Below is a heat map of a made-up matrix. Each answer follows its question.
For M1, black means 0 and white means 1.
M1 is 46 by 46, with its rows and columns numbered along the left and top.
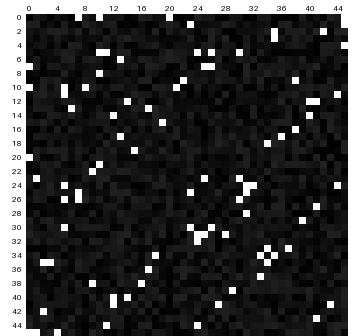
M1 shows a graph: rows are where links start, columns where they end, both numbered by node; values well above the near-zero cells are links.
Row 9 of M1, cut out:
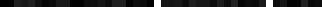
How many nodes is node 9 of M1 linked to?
2
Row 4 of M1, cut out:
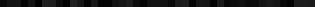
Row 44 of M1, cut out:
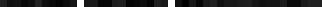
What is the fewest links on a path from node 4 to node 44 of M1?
6
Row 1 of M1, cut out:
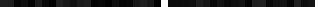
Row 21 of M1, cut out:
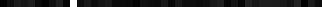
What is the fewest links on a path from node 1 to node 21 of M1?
4
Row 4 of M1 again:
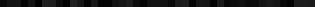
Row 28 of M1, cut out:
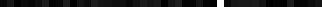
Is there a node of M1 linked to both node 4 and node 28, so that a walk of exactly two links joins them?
no
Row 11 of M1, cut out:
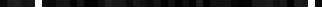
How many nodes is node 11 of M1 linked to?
2
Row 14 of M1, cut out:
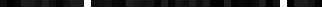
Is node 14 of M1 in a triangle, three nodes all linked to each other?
yes
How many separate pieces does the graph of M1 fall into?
7
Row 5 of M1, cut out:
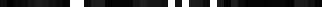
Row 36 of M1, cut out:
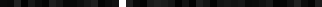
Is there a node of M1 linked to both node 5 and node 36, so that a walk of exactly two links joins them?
no
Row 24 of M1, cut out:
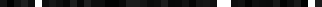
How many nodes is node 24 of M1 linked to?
4
